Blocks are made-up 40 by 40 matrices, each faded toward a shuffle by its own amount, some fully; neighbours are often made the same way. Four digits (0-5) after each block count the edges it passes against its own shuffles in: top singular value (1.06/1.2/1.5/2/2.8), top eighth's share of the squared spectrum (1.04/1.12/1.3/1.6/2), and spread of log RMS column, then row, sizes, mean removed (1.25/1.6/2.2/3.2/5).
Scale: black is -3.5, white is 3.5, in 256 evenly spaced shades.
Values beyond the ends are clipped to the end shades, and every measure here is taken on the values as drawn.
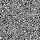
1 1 0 0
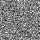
2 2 0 0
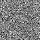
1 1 0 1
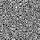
3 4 1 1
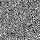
0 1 0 0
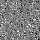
2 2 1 0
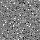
2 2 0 0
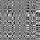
4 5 3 3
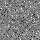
0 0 0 0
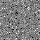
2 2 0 0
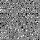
3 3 0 1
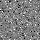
0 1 0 0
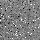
0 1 0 0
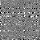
2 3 2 3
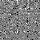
1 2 1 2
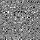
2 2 2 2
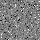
0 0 0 0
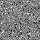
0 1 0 0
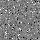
0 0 0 0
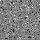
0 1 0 0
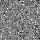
0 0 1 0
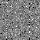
2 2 2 0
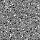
1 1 1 0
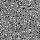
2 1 1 0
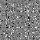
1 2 2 2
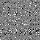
1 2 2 2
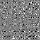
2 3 2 3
